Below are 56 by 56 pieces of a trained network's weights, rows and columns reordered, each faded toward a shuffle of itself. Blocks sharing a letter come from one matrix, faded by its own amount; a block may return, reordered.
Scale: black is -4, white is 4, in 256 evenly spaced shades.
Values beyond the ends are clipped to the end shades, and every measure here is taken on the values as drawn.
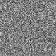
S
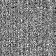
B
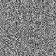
S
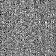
B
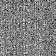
B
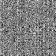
B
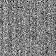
B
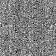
B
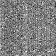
B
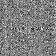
B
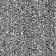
B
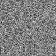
S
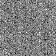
B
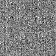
B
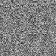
S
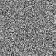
S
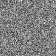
S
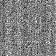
B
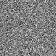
S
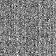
B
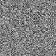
S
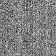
B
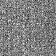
B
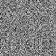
S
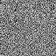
S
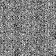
B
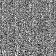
B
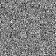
S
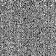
B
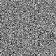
S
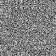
S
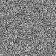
S
